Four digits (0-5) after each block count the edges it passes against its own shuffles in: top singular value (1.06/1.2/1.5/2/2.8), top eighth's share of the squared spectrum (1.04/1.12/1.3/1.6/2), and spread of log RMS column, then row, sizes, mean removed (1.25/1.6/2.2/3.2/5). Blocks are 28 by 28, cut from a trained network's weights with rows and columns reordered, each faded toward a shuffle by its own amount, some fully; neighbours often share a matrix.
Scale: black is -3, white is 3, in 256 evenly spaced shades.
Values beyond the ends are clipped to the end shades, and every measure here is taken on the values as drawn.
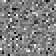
0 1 0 0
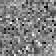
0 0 0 0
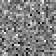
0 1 0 0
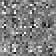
2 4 2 2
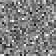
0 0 0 0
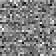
1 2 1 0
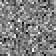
0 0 0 0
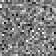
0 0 0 0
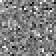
0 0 0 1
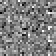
2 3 1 0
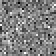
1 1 0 0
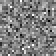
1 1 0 0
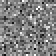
0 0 0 0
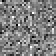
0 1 0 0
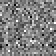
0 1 0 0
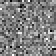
1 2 0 0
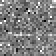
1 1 0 0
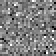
1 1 0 0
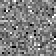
0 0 0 0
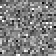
1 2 1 0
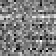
3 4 1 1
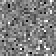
0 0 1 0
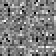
2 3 1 1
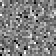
0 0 1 0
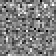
2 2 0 1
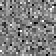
0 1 0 0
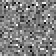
1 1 0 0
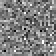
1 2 0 0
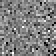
1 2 1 0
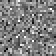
0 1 0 0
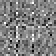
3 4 2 1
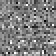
2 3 1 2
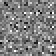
2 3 1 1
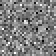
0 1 0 0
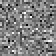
1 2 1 0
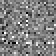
2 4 1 1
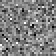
0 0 0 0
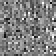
2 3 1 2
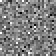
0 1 0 0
